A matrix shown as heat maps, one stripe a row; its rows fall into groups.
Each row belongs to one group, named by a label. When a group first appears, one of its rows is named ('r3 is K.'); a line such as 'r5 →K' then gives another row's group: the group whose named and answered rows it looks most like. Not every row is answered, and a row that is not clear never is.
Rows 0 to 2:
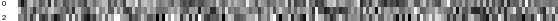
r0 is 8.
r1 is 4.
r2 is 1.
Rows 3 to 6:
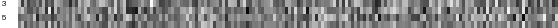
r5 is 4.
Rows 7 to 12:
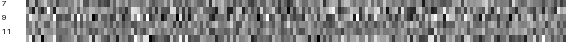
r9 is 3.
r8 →1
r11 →3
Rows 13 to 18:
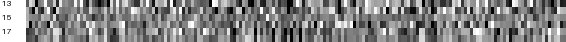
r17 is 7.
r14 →1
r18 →7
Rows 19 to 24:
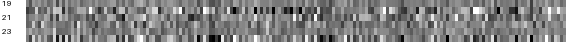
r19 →8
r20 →7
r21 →8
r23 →3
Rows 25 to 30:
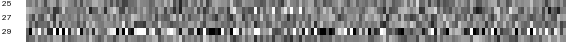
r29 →8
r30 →7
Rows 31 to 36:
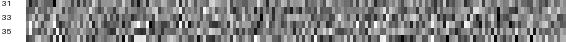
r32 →7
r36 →8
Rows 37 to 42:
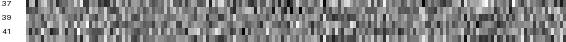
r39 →4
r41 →3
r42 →4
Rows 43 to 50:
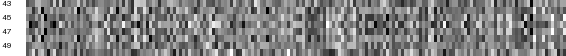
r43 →8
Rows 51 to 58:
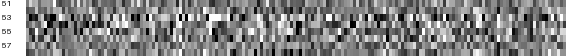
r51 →3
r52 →7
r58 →7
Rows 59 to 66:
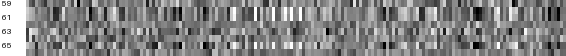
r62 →1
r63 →3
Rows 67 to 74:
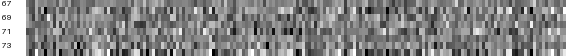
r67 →8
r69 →1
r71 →7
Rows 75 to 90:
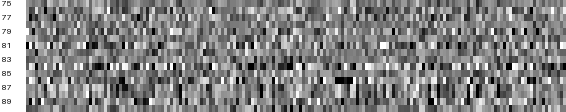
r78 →3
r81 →8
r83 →7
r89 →3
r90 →7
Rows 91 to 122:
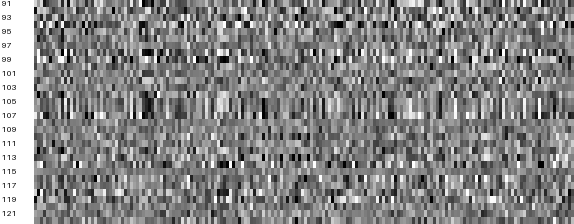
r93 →1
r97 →1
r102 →8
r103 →3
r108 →4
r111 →4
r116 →1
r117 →1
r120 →3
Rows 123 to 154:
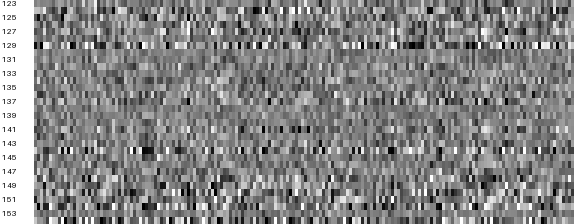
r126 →1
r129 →8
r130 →4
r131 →4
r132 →1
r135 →7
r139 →8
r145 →3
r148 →4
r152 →3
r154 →3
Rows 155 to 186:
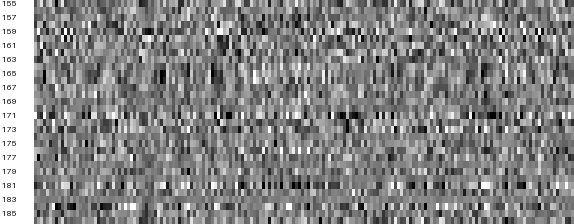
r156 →1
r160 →8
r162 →1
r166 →7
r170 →4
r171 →4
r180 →7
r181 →7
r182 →8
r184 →1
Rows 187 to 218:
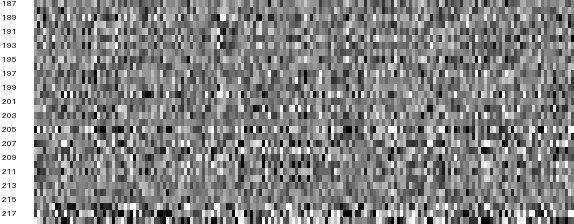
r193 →4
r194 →4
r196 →8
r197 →1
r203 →1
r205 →8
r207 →7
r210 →7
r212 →7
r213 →1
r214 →8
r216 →1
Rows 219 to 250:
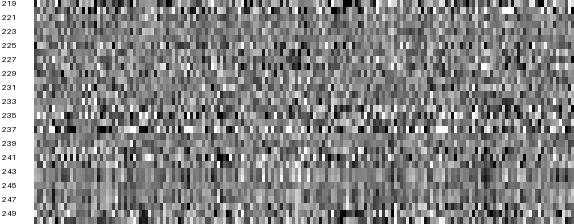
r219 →8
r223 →8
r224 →1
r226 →7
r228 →7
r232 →4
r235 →3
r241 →8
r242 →4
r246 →4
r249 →4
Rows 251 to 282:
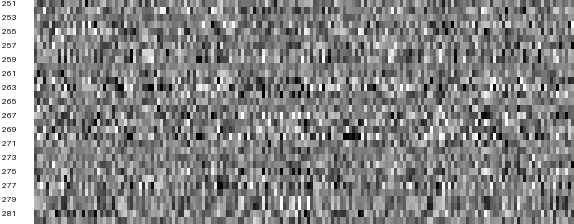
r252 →7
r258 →8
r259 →8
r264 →7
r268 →1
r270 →8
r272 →7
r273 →3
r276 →8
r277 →3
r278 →3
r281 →1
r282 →7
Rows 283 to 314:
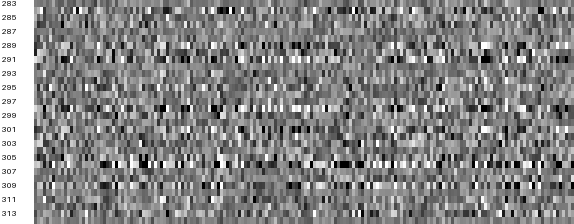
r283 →1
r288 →3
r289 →7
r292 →8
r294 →1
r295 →3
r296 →4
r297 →1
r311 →7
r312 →1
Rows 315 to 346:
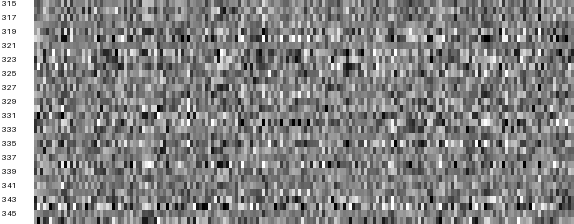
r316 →4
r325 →1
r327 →8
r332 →7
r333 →8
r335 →1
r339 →8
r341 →3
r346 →3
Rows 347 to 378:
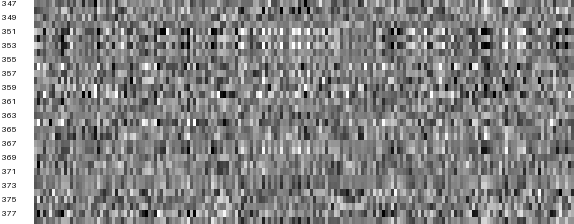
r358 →8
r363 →7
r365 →1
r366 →1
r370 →8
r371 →8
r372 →7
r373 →7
